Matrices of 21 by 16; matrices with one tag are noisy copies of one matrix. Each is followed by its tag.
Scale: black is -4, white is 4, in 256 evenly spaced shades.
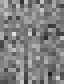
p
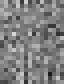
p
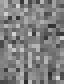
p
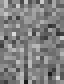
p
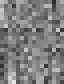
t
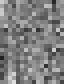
t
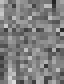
t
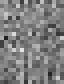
p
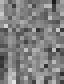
t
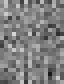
p
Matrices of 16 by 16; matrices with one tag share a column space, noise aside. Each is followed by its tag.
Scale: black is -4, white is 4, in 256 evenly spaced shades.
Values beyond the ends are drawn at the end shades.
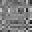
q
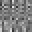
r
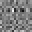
q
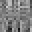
r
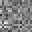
q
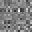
q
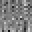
r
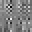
r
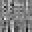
r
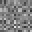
q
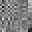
r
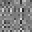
q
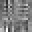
r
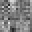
r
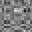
q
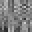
r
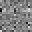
q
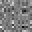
q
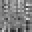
r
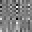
r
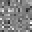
q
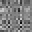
q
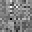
r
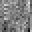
r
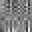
r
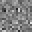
q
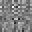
r
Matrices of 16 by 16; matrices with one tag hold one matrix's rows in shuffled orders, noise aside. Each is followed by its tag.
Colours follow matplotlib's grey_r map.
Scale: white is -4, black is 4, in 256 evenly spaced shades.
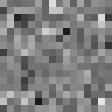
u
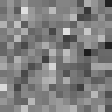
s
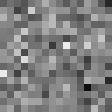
s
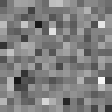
u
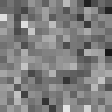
s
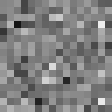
u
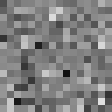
u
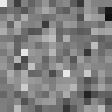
s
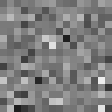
u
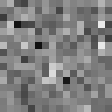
u
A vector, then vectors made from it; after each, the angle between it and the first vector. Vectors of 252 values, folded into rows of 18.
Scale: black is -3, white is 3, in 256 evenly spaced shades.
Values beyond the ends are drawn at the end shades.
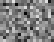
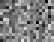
partly opposed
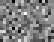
partly opposed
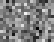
partly opposed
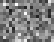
nearly opposite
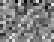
orthogonal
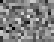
partly opposed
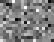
partly aligned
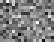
partly aligned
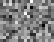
partly opposed
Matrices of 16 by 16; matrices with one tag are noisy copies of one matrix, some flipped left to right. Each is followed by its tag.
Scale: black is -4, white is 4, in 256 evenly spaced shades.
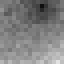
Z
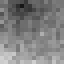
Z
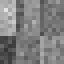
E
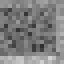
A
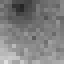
Z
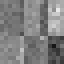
E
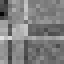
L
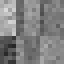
E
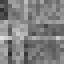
L
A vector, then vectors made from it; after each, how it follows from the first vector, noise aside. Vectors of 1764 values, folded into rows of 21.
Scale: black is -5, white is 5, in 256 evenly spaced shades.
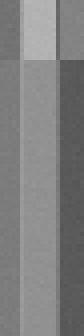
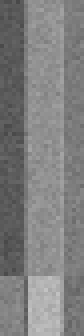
reversed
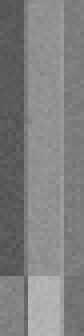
reversed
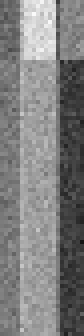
scaled up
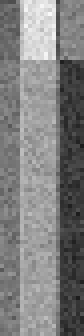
scaled up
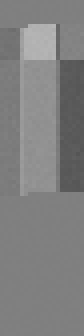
partly zeroed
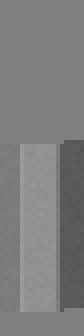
partly zeroed
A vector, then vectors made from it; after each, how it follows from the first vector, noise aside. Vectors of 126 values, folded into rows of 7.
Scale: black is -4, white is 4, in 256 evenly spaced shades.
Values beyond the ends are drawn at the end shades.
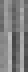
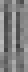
wrapped around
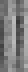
wrapped around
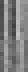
reversed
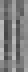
wrapped around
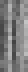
wrapped around
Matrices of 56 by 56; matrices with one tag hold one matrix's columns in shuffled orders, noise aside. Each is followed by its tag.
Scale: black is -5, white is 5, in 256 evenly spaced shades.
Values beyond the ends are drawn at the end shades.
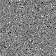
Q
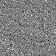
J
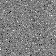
J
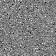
Q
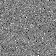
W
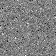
W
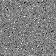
Q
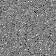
J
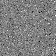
J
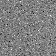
J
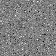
J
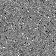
W
